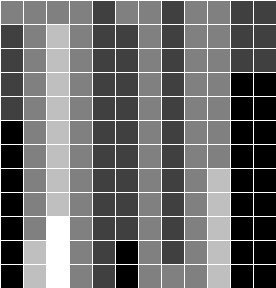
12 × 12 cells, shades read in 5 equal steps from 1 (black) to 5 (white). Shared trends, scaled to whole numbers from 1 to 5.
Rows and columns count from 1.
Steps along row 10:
up up down down same up down up up down same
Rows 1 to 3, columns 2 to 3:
3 3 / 3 4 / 3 4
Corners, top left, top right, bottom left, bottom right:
3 2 1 1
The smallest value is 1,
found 27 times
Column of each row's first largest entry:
1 3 3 3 3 3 3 3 3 3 3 3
